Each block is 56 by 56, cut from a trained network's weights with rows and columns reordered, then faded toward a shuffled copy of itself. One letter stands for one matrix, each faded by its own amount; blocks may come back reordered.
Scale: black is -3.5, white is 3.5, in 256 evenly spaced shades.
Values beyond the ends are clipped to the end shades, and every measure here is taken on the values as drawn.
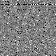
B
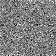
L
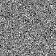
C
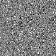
B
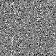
B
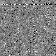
B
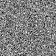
C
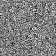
C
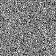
B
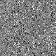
B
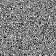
L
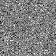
L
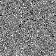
B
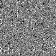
B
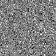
B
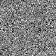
C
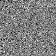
L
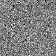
B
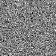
C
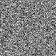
C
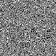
C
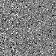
B
